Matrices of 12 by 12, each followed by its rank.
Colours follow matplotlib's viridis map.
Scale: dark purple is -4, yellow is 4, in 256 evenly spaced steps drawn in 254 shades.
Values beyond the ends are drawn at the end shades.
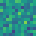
full rank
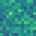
full rank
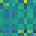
two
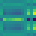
one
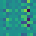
two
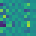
two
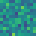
full rank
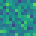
full rank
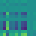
one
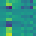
two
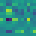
two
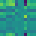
two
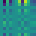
one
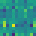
two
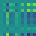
one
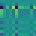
one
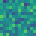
full rank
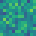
full rank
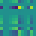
one
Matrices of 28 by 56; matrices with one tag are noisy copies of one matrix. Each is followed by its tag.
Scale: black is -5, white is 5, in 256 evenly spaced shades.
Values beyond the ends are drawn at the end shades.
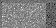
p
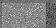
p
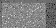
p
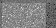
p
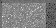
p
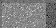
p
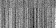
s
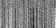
s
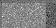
p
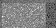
p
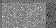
p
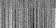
s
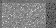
p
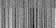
s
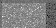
p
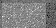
p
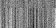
s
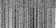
s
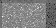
p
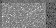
p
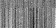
s
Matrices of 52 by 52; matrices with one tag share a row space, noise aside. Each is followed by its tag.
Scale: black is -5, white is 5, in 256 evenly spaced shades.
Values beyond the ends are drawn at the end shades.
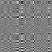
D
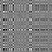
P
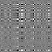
D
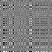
P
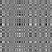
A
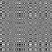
A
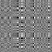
D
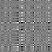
D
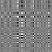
D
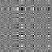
D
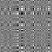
D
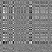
P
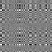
A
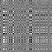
P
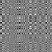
A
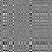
P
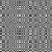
A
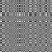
A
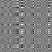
D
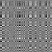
A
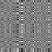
D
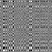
P
